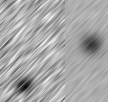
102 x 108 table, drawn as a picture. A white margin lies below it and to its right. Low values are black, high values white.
Mirror symmetry: none. Grain: diagonal, up to the right. Histogram: skewed, a long tail of low values. Dips: two. Seam: vertical, 60% of the way across, the right part calmer.
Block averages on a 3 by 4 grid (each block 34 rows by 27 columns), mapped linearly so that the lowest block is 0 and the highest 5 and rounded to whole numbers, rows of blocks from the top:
5444 | 4540 | 2344
